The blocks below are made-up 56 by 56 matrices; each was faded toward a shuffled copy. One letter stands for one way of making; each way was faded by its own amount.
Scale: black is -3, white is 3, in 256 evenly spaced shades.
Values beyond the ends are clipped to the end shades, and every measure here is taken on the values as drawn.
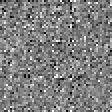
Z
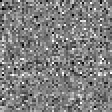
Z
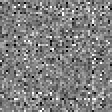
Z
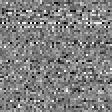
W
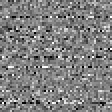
W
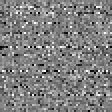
W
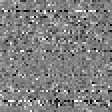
W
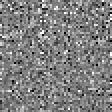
Z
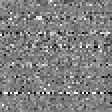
W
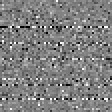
W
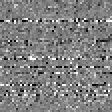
W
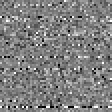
W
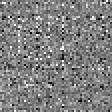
Z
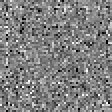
Z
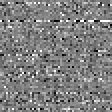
W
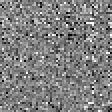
Z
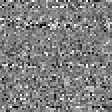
W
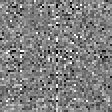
Z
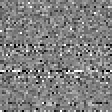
W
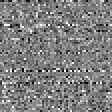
W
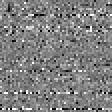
W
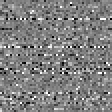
W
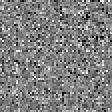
Z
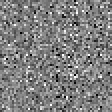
Z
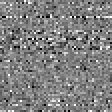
W
